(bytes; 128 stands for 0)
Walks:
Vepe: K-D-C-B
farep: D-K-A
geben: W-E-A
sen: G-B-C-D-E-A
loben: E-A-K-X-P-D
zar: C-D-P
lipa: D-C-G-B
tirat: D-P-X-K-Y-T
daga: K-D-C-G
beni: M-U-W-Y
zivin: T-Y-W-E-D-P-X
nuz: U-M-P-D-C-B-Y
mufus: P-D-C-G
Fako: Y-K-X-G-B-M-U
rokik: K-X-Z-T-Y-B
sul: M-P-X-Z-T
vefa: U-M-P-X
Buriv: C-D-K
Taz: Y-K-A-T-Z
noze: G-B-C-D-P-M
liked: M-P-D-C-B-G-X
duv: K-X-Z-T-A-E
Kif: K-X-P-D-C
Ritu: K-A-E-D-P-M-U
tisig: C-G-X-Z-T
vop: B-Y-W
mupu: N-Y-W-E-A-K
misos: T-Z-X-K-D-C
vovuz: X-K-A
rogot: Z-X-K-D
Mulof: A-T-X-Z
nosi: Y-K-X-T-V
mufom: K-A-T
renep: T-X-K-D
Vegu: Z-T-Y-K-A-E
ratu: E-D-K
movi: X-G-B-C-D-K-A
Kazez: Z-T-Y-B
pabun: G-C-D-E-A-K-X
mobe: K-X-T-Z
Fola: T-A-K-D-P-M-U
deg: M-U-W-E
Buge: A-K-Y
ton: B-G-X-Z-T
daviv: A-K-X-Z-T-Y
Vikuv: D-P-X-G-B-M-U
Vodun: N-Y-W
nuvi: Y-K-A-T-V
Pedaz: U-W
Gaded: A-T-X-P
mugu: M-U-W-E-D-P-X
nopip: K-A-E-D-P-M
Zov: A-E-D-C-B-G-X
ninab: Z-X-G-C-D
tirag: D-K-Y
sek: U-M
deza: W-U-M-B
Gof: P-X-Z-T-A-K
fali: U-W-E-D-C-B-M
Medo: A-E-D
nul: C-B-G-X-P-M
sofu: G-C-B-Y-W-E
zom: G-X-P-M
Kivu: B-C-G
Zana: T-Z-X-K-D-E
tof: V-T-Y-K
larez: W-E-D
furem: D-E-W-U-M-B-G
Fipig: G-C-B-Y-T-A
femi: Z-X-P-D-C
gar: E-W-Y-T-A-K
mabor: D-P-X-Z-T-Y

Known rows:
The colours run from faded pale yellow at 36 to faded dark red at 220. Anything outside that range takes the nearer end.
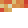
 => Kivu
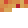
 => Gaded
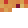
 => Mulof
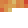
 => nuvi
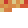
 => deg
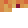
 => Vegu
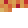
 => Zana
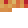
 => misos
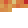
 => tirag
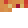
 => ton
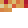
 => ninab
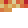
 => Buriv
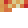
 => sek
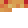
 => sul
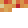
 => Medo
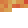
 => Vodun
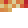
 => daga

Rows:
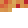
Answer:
tirat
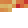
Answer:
sofu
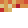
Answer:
Fipig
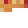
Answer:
mugu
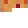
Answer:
daviv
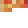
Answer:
fali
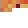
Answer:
Kazez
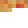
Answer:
mupu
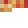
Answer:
movi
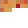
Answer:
Taz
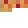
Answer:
duv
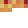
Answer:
femi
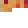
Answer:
rogot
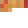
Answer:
nosi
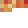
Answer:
Vepe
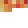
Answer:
larez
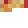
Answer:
vefa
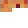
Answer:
rokik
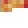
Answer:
Fako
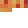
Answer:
renep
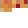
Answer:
zivin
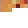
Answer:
vop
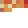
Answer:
lipa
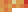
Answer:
beni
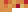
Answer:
mabor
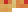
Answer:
nopip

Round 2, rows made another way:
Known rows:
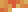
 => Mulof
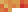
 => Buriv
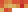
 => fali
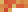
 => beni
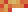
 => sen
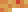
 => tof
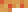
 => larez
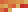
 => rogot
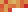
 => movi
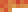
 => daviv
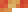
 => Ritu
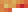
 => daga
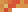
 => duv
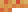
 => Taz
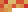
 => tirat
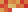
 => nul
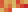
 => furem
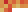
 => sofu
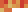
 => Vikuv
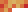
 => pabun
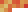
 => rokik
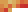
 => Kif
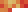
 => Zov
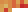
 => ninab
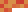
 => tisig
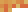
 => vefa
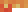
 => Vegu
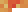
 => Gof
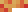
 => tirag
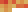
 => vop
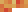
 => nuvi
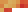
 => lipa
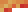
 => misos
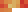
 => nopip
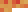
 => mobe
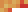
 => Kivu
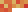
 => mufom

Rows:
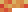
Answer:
Buge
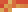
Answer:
mabor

